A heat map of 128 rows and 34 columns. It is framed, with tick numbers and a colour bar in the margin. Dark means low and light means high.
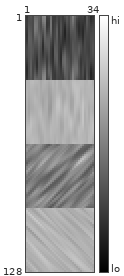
The table splits into 4 rows of 1 panel. Panel 1,1: low, streaked downward. Panel 2,1: high, streaked downward, faint in contrast. Panel 3,1: middling, slanting up to the right. Panel 4,1: high, slanting down to the right, faint in contrast.
